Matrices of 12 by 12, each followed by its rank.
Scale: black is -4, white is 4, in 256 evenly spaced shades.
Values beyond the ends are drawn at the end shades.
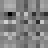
two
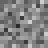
full rank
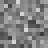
full rank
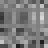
two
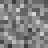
full rank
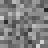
full rank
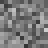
full rank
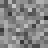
full rank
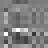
two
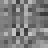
two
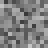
full rank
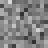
full rank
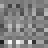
two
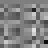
two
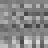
two
